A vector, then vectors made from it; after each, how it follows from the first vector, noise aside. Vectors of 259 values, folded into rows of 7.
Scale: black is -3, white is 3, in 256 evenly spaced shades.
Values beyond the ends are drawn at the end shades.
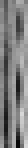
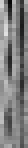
reversed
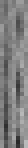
shrunk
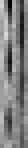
reversed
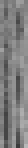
shrunk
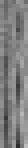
shrunk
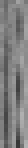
shrunk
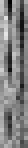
reversed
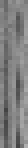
shrunk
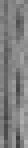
shrunk
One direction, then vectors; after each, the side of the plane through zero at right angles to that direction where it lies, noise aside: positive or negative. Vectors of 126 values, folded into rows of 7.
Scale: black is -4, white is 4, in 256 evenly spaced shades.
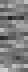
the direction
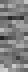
positive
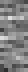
negative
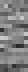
negative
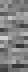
negative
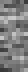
negative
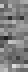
positive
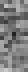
positive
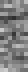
positive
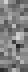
negative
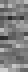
positive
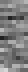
positive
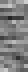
positive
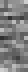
positive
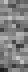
negative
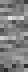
negative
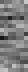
positive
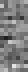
positive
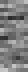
positive
